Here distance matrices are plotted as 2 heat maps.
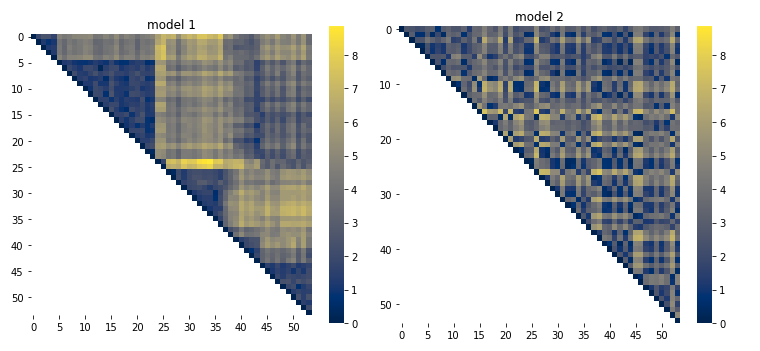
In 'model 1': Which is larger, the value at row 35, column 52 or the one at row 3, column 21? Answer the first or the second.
the first
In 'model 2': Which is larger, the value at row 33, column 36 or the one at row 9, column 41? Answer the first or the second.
the second
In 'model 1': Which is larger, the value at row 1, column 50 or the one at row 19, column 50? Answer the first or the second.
the first
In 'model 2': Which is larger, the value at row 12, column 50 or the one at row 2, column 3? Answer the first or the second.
the second
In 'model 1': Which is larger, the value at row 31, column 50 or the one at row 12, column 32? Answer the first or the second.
the first
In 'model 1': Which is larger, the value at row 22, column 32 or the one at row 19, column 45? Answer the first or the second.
the first
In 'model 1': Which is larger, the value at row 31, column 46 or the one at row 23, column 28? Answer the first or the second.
the first
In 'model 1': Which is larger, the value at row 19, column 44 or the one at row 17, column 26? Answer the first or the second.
the second
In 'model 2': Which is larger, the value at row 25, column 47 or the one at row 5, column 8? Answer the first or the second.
the second
